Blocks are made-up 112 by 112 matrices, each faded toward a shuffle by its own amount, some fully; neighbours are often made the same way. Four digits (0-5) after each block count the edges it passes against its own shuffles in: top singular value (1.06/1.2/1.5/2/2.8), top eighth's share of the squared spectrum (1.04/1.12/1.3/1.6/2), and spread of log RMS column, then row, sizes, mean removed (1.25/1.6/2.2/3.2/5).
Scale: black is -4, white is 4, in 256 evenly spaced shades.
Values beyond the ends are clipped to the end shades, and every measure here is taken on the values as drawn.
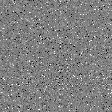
3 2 0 1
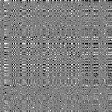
5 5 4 4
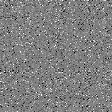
4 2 1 1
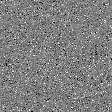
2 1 0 0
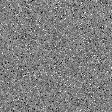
0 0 1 0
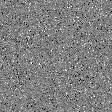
0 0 0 0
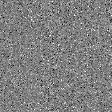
1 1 2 0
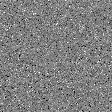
0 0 0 0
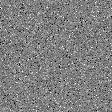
0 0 0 0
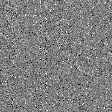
1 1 2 0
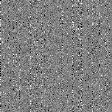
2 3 4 0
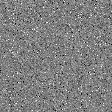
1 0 1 0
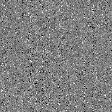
1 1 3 0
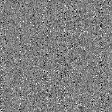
1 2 3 0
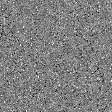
0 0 1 0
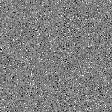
3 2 1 1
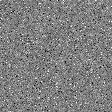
1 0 0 0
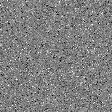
2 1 0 0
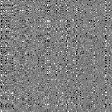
5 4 3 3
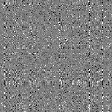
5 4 3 2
